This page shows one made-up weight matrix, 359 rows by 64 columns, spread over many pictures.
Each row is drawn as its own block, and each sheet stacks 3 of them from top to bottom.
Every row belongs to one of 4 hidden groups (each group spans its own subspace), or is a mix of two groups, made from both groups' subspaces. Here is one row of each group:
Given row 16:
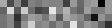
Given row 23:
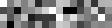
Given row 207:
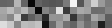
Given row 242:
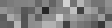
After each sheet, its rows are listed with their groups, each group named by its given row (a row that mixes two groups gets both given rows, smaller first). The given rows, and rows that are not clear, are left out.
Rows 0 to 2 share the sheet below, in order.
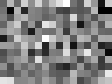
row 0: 242
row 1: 242
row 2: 242
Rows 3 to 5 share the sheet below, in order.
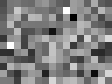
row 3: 23 and 242
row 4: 242
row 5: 16
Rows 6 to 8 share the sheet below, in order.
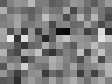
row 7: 242
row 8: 16
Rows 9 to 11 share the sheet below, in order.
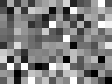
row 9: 16
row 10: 23
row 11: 16
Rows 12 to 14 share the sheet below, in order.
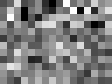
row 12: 242
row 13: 16 and 23
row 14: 207
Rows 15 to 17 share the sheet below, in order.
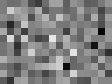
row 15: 207
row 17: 23
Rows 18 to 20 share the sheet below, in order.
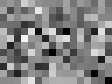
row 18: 16 and 207
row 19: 242
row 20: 16
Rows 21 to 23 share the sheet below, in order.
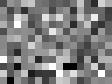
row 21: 16
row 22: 207
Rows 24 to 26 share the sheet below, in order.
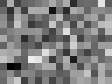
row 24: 16
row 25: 242
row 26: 207
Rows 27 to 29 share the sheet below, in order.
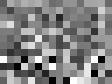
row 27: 207
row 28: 207
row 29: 16 and 207
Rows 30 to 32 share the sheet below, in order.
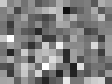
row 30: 23
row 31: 207 and 242
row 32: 242
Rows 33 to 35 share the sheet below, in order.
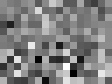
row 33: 207
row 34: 207
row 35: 23 and 242
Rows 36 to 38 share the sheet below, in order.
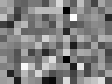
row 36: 23
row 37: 242
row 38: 242
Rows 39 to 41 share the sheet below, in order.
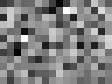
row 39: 23 and 242
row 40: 16
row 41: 23 and 207
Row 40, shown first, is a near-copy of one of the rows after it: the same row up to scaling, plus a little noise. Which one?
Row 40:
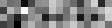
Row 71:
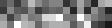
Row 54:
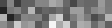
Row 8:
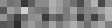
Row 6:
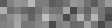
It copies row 8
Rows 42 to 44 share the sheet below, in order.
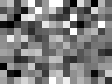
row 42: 23 and 207
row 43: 16 and 207
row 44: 16
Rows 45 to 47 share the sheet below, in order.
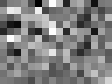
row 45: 207
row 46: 207
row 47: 16
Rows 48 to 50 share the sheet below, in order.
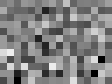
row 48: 242
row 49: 207
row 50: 16
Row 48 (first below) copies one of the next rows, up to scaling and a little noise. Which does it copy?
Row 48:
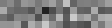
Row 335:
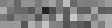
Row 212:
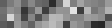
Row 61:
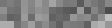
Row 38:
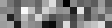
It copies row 335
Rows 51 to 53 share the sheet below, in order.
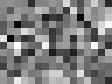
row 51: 16
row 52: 16
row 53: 16
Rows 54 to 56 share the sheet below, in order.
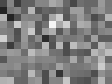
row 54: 16
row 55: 242
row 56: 207
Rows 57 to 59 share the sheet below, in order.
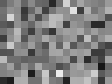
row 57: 242
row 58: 242
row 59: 207
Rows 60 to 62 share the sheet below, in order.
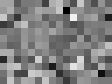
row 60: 23
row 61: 242
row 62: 23
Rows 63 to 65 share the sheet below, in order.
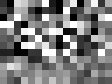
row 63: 23
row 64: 207
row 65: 207
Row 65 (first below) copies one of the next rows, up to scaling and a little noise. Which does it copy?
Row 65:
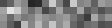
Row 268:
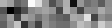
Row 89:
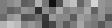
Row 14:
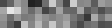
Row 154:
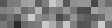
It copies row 14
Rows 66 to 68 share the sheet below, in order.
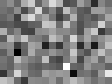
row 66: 207
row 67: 16
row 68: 23
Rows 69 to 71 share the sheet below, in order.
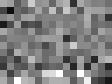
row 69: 207 and 242
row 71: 16
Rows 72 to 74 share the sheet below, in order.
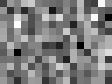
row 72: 16
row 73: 16
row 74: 207 and 242
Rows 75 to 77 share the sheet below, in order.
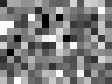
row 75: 207
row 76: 23
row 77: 16
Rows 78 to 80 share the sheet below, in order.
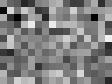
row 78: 16
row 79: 242
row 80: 16
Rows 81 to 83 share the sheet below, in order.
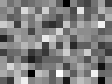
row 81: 242
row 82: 242
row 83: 207
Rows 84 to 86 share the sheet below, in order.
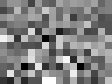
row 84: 242
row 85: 242
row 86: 207 and 242
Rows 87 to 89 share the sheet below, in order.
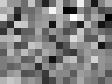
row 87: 16 and 23
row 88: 23
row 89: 207
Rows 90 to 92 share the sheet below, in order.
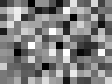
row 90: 23 and 207
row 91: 207
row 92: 242
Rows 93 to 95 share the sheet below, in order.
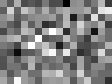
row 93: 242
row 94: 207
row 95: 16
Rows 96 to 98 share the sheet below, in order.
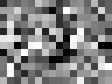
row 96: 23
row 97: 23
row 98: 242
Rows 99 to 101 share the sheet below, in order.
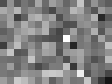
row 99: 23
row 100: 23
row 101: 16
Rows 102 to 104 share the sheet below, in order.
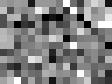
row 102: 16
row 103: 16 and 23
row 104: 16 and 207
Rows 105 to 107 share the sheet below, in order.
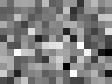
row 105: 23
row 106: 16
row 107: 23
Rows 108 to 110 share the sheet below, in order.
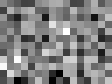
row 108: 16
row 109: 242
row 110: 16
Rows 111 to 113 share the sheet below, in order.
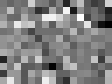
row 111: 16
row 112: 207
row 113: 23 and 242
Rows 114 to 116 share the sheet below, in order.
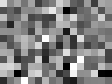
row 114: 23
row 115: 242
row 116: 23
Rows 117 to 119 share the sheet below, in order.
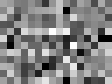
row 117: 23
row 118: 242
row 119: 242
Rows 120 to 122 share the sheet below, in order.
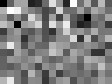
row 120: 207
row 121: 242
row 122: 207
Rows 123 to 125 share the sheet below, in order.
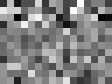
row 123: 23
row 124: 242
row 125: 207
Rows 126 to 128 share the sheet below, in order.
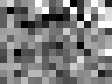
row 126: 16 and 207
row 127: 16
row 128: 23
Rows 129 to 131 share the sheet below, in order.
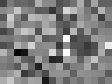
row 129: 23
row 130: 23 and 207
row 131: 207
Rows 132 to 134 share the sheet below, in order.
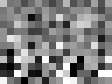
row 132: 207
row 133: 207
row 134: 23
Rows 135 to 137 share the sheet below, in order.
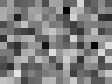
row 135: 23
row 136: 16
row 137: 23 and 242
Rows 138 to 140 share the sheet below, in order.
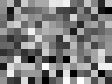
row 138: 242
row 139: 207
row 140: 242
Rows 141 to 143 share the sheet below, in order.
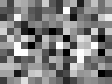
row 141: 23
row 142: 207
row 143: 23
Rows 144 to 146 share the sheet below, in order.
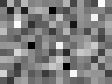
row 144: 16
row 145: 207
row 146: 23
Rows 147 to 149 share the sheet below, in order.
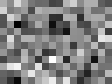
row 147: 16
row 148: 242
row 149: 207
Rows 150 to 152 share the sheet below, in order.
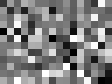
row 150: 16
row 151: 16 and 23
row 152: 16
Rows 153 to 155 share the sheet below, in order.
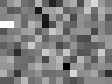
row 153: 207
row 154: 207
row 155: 23
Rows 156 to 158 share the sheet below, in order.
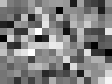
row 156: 207
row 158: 16
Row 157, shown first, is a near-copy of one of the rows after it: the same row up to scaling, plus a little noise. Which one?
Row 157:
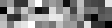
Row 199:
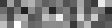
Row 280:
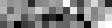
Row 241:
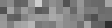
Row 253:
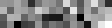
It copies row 241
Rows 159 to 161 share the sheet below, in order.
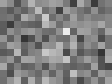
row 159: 207
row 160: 242
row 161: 242
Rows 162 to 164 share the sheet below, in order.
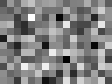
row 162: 207
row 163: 16
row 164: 242
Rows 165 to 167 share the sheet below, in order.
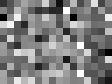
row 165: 23
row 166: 16
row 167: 16
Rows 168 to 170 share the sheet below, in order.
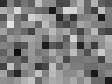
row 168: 23
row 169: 16
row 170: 16
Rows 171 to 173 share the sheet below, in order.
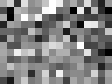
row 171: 242
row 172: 16
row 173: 207
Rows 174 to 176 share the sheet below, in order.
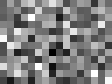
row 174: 207
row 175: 16
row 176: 16 and 207
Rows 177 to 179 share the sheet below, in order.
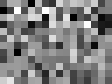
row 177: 242
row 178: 16
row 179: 207
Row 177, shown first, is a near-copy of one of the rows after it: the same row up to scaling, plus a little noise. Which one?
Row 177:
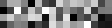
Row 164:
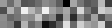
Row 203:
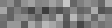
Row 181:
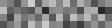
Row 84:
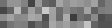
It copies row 84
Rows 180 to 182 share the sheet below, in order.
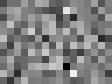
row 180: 23
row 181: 242
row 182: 23
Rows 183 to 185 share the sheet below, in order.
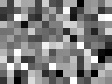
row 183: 23
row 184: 16
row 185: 16
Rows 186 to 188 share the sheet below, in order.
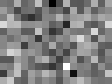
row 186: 207 and 242
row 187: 23 and 207
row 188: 23
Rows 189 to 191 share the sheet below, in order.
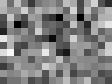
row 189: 16
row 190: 23 and 242
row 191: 242
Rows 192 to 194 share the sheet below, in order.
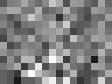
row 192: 207
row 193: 16
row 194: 207
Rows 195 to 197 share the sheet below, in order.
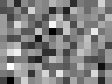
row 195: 16
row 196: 207
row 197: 207
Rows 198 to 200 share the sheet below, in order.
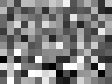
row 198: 242
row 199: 16
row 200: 23
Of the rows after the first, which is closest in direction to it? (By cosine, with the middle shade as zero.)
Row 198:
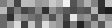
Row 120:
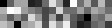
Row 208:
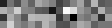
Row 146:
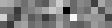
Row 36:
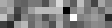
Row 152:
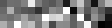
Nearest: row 146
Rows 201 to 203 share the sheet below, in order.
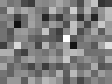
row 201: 16
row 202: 23
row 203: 242
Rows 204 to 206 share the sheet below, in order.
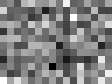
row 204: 242
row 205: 23
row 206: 16 and 242
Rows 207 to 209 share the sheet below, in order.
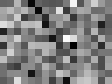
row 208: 23
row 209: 207
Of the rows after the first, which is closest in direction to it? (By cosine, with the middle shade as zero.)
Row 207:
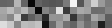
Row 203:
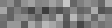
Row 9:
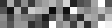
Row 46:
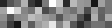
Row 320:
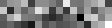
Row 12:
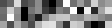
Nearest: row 12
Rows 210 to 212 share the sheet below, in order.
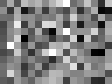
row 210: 242
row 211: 242
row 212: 242
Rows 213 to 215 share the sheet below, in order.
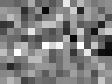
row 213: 242
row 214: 16
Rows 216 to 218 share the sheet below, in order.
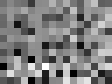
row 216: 16
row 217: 16
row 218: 242
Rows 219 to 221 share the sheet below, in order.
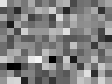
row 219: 23 and 207
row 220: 242
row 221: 207
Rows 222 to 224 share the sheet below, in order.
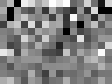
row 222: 242
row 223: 242
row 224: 207
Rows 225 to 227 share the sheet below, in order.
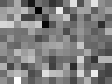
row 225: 207
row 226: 16
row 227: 16
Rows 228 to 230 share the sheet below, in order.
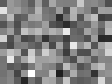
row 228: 16 and 23
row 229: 242
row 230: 207
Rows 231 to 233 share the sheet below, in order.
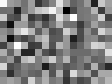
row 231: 23
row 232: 16 and 23
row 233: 242
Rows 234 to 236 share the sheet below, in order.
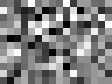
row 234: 242
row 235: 207
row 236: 23
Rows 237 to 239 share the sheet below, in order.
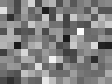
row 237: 242
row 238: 23
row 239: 207
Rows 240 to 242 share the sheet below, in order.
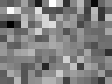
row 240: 207
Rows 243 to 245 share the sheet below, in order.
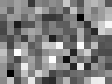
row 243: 16
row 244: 16
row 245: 242
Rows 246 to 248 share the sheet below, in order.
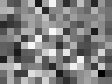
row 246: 207 and 242
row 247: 207
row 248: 23
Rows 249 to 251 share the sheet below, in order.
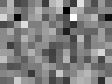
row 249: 23
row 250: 242
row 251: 207
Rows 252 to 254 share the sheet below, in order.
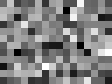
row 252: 23
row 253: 16
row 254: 242
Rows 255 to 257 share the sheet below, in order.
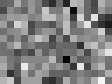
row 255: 16 and 242
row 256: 16
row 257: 242
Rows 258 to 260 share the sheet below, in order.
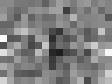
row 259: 16 and 242
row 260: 242
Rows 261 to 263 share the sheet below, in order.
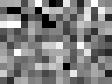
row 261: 207
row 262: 16
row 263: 23
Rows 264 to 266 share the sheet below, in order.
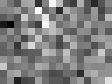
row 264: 207
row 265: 207
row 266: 16
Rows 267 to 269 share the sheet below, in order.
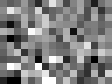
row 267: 207
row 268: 207
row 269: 207
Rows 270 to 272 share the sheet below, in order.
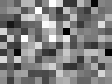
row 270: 207
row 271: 16 and 242
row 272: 23
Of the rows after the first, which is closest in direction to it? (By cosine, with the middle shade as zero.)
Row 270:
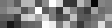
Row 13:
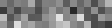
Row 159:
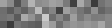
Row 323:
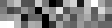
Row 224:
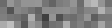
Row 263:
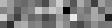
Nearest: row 159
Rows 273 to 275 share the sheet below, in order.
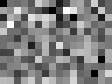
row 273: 23
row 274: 207
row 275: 16 and 242
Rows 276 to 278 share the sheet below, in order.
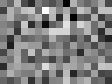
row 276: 242
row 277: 242
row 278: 242
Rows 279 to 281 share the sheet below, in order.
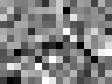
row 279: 23
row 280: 16
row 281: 207
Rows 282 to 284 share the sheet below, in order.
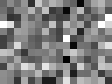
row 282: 16 and 242
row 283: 23
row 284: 242
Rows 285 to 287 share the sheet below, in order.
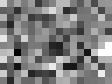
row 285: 23
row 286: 16 and 242
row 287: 23
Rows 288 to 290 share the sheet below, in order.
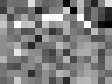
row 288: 16
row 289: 207
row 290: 207
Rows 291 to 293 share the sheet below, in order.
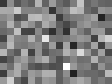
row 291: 23
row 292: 242
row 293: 23
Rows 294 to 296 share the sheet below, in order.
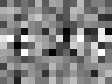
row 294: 23
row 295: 23 and 242
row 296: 16
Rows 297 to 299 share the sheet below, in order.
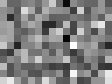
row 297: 242
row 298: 23
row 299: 242
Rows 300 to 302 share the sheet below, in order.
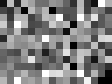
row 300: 16
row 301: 242
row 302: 16
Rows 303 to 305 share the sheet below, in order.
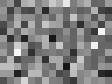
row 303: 242
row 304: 16
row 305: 23
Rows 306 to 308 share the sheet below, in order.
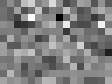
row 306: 207
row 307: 16
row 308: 242
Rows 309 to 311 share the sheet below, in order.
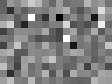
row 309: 207
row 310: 23
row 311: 242
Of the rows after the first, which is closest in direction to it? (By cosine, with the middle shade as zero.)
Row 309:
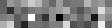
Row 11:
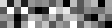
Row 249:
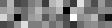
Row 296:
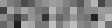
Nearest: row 296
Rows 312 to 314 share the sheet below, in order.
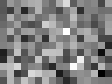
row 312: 207 and 242
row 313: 242
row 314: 23
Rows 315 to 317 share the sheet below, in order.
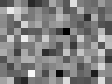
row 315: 207
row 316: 242
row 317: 207
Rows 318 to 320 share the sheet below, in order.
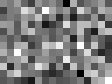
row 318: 242
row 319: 16
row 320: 16
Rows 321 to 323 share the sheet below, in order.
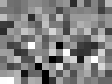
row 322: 207
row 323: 207
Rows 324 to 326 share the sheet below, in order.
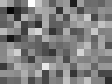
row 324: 207
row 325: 207
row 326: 242
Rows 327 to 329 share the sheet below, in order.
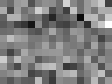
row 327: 16
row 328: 207
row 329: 16 and 23
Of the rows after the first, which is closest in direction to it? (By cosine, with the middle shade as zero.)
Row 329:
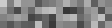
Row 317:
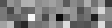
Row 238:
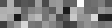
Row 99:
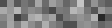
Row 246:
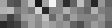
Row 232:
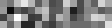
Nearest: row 232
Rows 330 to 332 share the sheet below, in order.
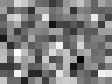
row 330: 16
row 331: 16
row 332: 23
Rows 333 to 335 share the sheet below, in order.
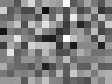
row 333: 242
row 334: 23
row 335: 242
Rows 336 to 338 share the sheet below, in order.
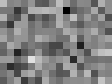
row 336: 23
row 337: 16
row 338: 207
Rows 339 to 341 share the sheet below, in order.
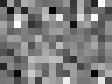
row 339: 16
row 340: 207
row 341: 16 and 207
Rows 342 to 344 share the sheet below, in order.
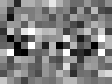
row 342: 242
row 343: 207
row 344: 23
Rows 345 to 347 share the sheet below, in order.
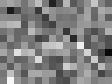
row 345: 207
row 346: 16
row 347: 23 and 207
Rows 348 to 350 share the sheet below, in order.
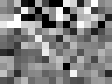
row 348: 207
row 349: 207
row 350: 23
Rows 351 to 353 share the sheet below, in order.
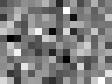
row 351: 23
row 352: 207
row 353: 242
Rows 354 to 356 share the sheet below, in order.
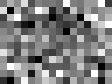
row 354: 16
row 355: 242
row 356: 207
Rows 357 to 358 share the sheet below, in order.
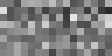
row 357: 242
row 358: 16
